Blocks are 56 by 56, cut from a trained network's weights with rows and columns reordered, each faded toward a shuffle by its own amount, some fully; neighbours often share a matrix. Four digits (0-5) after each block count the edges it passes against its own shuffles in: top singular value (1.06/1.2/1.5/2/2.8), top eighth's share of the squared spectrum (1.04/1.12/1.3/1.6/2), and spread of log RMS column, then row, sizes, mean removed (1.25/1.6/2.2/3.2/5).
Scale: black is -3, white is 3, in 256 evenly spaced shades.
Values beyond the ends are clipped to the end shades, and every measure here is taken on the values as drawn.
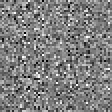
2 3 3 0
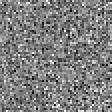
0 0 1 0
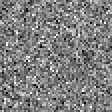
0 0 0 0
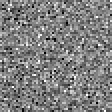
0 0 0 0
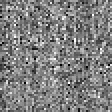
2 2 0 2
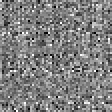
2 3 0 3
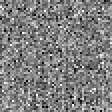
1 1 0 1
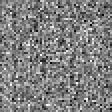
2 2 0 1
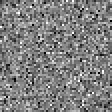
0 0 0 0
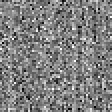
2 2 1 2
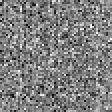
2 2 0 1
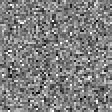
2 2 2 0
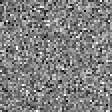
1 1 0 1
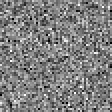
2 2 0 1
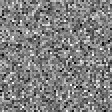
0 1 0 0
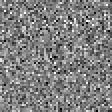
1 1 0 0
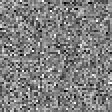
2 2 0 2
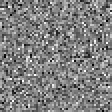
1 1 0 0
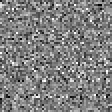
2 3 0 2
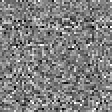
3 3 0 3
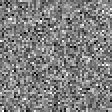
1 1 0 0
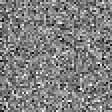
1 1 0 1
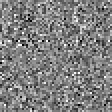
2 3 0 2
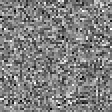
3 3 1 2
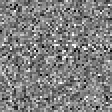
2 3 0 2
